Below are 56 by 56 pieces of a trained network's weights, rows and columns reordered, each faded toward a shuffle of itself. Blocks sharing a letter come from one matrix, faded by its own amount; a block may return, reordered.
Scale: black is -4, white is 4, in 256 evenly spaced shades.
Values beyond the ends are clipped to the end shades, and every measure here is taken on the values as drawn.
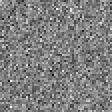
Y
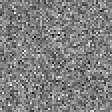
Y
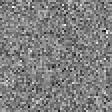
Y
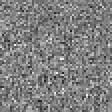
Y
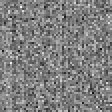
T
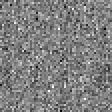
T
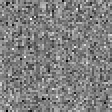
T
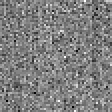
T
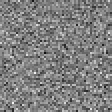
Y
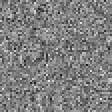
Y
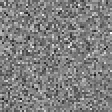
Y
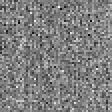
T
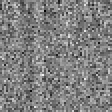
T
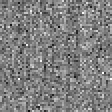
T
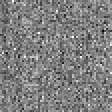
T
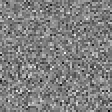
Y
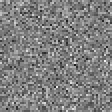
Y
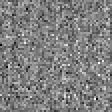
T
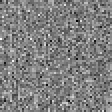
T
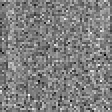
T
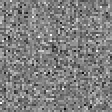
T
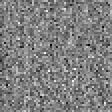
T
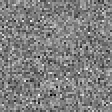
Y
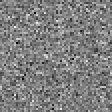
Y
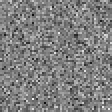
Y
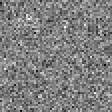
Y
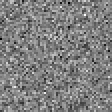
Y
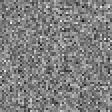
Y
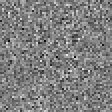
Y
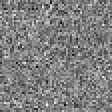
Y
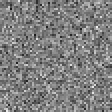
Y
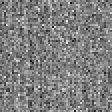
T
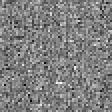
T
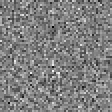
Y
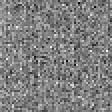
T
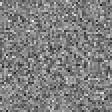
Y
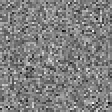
Y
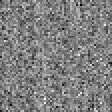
T
